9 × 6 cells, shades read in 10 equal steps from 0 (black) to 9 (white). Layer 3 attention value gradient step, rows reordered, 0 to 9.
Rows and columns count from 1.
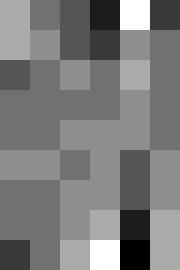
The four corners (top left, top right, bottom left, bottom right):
6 2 2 6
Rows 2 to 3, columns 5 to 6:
5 4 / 6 4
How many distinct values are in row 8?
4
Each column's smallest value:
2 4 3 1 0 2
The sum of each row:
25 25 26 25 27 27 26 26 27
